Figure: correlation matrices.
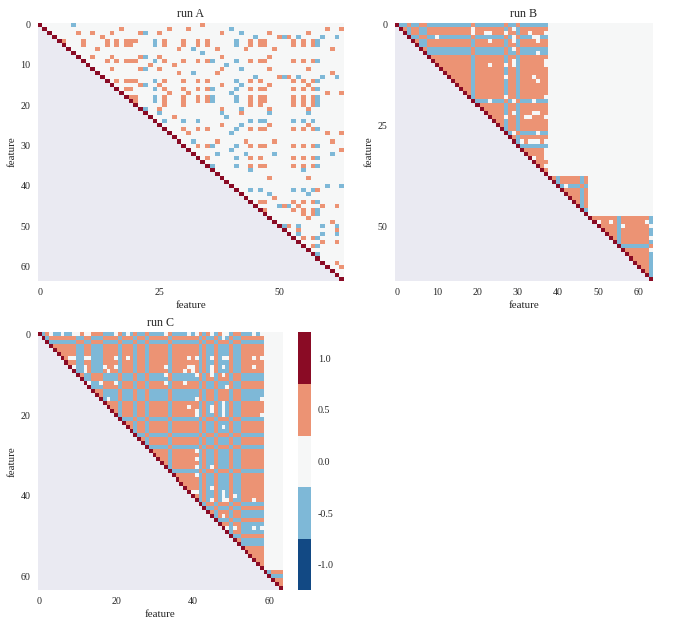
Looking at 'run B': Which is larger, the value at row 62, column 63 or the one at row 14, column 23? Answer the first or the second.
the second
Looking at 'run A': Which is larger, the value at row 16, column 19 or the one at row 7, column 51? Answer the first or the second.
the first
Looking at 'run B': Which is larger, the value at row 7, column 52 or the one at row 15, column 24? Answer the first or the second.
the second
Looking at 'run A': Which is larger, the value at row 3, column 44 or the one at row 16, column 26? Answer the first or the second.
the second
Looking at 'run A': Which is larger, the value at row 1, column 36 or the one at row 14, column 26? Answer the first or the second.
the second
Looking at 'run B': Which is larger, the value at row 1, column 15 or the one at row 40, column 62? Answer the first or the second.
the first
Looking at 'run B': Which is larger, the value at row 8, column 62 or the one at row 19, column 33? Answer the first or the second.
the first
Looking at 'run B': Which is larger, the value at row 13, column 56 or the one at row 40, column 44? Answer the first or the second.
the first
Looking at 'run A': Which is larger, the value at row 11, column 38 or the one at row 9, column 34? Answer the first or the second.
the first
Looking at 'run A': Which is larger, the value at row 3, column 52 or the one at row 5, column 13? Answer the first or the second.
the first
